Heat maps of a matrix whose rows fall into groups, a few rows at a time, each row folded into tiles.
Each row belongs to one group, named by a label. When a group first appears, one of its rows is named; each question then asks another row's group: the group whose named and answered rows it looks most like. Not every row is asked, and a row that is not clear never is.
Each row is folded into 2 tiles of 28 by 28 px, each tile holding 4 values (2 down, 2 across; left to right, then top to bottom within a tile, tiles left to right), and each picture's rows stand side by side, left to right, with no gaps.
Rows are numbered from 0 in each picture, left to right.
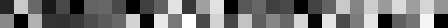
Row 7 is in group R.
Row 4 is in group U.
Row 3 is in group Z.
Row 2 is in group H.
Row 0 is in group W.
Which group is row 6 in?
R
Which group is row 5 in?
H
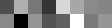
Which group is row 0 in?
W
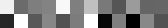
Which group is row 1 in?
R
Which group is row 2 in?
W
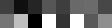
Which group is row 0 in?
H
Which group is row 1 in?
U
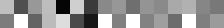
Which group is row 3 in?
U
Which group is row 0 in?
Z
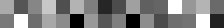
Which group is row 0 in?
Z
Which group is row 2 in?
W
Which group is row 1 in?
W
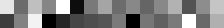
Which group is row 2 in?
W
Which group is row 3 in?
Z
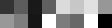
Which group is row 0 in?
H
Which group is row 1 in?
R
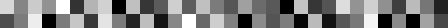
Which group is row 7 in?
W
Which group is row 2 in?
W
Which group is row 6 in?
R
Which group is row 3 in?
Z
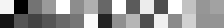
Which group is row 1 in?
R
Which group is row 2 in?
Z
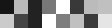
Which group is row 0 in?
H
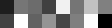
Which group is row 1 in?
R
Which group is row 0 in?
U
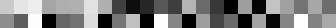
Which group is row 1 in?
R
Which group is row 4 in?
W
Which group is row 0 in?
R
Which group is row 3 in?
W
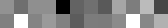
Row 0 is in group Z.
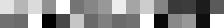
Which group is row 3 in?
H
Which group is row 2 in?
R
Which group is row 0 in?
R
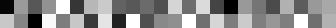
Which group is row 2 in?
U
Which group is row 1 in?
Z
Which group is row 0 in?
H
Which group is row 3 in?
Z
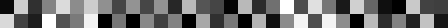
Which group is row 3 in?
W
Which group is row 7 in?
W
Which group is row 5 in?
Z
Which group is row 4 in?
W
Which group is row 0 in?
H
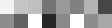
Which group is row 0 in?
R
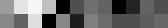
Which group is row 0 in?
R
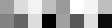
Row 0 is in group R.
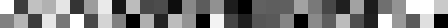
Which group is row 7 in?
R
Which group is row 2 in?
W
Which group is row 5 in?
W
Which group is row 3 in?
H
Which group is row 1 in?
Z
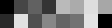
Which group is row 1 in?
R
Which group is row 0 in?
U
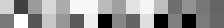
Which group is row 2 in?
R
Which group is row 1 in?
R
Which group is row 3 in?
W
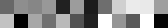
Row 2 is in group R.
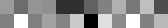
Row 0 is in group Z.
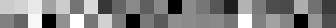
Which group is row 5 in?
W
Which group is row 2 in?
W
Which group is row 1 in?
Z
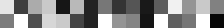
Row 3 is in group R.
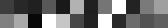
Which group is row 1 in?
H
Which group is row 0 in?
H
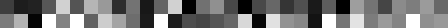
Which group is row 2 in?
H
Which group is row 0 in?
H
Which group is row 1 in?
Z
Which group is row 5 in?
H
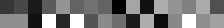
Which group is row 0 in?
H
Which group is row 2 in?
W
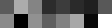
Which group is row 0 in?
W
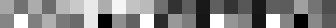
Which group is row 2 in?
R
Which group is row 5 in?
W
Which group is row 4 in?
H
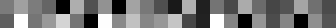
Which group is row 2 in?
U
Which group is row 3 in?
H
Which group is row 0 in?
U
